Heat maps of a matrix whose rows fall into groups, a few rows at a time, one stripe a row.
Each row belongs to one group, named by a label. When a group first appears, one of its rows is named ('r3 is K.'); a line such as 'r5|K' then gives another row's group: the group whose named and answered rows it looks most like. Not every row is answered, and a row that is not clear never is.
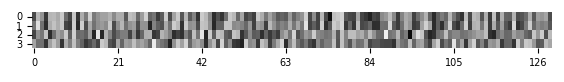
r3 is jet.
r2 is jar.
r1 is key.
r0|key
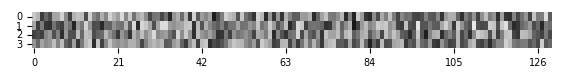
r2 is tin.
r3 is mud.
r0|key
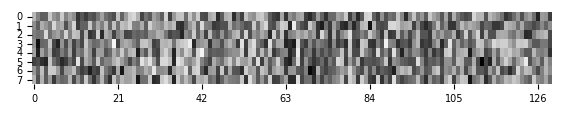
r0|jet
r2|jar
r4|tin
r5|tin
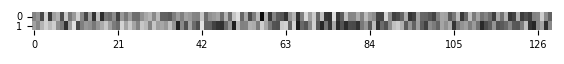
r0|jar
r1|mud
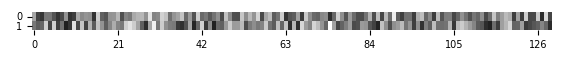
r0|tin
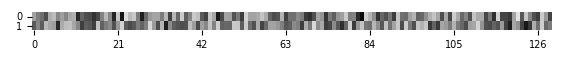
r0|jet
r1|jar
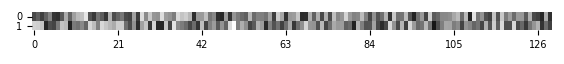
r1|key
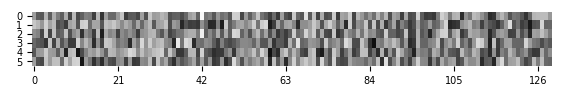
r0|jar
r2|jar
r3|tin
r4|mud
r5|jar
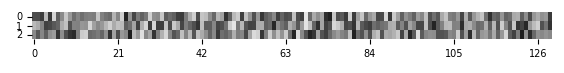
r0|jar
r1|key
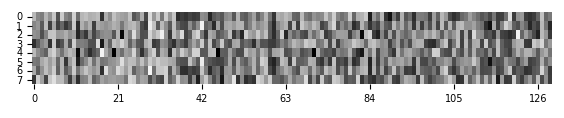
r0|mud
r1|mud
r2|jet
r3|jar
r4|jet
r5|mud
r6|mud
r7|key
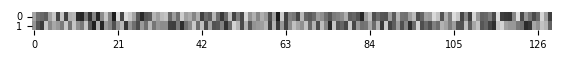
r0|jet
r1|jar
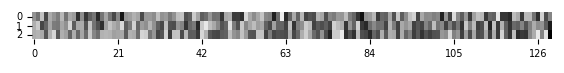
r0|jet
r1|key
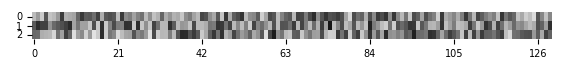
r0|jet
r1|tin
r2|mud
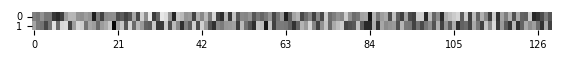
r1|key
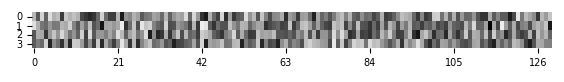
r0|jet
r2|key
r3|jar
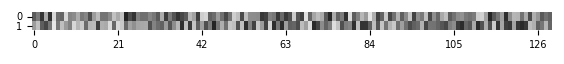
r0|jar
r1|key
